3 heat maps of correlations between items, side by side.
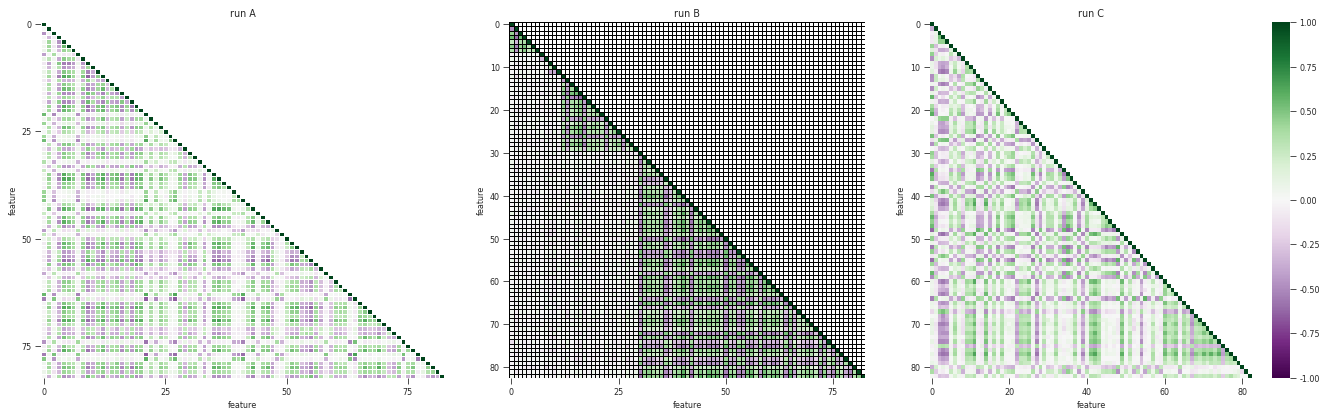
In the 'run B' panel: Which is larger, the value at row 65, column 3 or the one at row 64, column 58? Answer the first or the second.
the second
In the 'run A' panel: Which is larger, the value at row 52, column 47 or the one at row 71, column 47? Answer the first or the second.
the second
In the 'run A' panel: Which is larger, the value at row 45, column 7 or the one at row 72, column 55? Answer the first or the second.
the second
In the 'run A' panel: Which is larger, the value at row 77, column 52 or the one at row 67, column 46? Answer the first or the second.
the second
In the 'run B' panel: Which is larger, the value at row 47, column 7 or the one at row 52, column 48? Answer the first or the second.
the second
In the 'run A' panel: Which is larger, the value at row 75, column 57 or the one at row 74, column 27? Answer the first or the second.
the first
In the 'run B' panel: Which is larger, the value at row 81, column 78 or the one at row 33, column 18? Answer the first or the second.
the second
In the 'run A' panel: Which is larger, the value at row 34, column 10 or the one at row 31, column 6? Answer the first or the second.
the second
